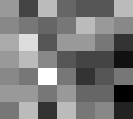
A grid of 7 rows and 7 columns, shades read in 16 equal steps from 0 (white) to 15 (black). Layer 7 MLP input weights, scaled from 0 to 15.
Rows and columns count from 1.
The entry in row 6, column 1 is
6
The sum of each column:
45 43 50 51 60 61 73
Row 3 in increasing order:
2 5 6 6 8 10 12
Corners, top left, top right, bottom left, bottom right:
6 4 8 13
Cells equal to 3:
0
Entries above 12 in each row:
0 0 0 1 0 1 1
